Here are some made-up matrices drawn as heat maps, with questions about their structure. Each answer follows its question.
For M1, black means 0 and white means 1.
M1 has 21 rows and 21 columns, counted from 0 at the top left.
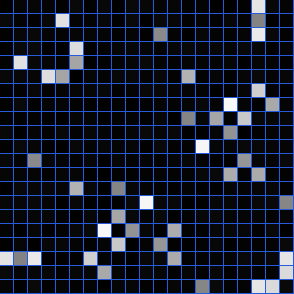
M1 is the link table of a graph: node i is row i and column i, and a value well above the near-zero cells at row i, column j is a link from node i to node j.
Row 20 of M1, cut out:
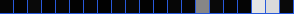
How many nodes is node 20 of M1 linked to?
3
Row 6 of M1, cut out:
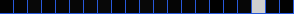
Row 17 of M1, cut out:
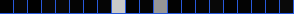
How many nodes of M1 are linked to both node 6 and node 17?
0
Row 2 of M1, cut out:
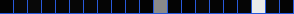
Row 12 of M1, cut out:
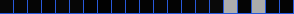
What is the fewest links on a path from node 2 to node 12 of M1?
2
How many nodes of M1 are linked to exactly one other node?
6
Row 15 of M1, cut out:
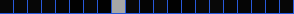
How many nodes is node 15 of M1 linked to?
1
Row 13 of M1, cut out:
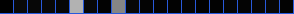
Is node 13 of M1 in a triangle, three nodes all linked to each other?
no
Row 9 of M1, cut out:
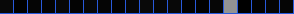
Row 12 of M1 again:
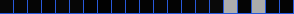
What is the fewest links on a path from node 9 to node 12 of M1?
2
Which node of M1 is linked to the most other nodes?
node 18
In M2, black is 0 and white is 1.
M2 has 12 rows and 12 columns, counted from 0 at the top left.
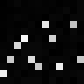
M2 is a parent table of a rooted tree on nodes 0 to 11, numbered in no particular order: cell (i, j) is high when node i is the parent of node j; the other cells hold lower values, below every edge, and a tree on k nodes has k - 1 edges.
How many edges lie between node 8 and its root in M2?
1
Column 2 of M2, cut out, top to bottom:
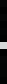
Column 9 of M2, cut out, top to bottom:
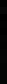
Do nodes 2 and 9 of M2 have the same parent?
no
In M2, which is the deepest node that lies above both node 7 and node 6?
5
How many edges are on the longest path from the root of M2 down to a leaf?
4
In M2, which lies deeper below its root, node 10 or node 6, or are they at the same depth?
the same depth
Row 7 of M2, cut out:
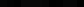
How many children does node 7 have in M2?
0
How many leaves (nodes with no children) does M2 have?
6
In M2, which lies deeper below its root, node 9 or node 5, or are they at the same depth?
node 5
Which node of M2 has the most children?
8
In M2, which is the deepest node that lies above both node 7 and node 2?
5
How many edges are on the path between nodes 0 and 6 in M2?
3
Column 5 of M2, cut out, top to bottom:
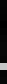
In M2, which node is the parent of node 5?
9
